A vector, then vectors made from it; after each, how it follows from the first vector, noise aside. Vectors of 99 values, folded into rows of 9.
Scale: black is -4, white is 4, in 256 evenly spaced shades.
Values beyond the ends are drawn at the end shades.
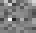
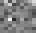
copied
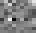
copied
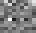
copied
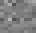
shrunk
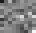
wrapped around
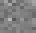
shrunk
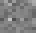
shrunk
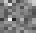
copied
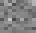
shrunk
